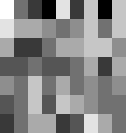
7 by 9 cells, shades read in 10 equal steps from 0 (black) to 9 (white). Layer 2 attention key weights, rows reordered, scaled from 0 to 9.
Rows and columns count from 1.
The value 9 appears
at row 1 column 1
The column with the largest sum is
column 7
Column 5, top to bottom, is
8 4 6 3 6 7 2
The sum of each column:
36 27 34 25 36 30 45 27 38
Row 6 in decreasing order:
7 7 6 5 4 4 4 3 3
